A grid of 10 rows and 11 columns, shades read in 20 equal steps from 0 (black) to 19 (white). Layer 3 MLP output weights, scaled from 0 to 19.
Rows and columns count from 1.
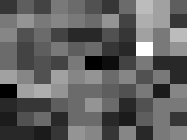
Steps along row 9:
up up down up same down down up up down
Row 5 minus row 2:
-1 -6 -3 -5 0 -8 -10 0 -4 -9 -1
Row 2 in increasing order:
4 5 8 9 9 9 10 11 11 12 13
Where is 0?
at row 5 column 6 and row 7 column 1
